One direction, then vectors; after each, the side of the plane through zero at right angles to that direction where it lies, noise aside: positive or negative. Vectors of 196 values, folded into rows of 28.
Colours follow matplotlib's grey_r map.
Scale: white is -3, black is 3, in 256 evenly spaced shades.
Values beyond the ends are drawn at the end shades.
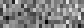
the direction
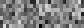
positive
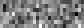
negative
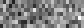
positive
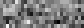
positive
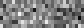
negative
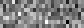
negative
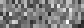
positive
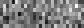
positive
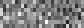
negative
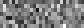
positive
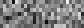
positive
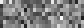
positive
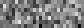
positive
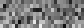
negative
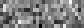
positive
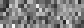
positive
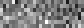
negative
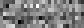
positive
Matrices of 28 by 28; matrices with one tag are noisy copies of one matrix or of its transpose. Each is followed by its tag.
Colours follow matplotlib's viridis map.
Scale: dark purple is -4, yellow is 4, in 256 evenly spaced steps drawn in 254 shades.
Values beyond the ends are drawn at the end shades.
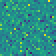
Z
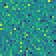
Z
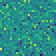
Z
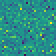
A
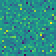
A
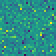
A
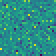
Z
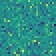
A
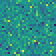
A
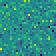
Z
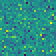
A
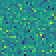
A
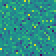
Z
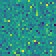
A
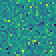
A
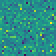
A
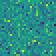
A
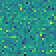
A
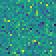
A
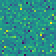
A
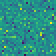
A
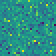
A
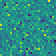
Z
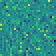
Z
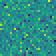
Z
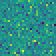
A
